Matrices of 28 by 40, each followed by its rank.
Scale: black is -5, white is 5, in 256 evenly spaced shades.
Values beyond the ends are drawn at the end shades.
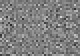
five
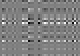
one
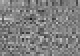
five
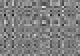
three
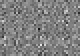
five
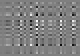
one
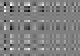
one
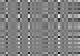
one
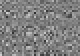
five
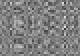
three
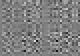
three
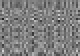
three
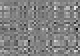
three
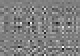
three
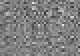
five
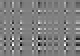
one
